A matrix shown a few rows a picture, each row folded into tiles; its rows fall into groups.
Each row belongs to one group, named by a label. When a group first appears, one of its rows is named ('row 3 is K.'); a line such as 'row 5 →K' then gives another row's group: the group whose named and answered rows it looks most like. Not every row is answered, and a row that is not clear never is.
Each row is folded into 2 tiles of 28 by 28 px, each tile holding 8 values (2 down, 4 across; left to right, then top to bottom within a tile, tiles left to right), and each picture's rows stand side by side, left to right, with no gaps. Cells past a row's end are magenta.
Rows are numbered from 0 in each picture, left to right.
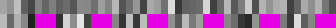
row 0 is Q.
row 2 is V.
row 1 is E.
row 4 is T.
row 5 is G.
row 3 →G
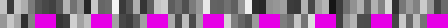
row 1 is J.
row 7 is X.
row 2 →T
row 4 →T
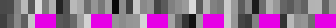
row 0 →J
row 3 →T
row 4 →T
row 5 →X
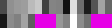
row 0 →X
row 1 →Q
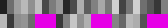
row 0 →J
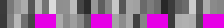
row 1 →Q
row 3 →E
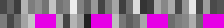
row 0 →J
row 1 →Q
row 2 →T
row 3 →G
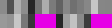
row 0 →Q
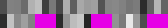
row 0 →X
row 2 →Q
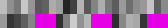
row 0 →T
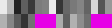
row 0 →T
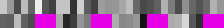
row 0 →G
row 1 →T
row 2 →Q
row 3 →Q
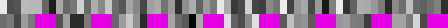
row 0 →G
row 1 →T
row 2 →Q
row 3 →T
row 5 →G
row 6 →G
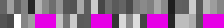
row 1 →G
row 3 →E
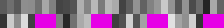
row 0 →E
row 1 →J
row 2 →V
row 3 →Q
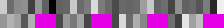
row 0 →G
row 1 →X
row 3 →J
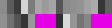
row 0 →T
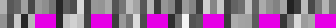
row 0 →V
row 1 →E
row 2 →X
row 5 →V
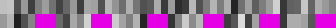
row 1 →J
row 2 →Q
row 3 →V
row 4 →V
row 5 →E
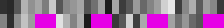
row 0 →J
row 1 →Q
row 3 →G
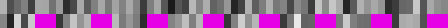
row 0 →V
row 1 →V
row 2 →Q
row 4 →V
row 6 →G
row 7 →E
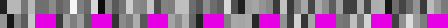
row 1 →X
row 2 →X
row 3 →Q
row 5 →V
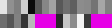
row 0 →T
